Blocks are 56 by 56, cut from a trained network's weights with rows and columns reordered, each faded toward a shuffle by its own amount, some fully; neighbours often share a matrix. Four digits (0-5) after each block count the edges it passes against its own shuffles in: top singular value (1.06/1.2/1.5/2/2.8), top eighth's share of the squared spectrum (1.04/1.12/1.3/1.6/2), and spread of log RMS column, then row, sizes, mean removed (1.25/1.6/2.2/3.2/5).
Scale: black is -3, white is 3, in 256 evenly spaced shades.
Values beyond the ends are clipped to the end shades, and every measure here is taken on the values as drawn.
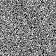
0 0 0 0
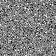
0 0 0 0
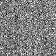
1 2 0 1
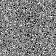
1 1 0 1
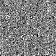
1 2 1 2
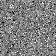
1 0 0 0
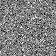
0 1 0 0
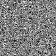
2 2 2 0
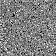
0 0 0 0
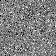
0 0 0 0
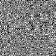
3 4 2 3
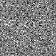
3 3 1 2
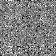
2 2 0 2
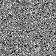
0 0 0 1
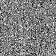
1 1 0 0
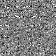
2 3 0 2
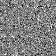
1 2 0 1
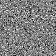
1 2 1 2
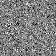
1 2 0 1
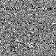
2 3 1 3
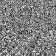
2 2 0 2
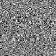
3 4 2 2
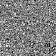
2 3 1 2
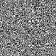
3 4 2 2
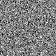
1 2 0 0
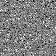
0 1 0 0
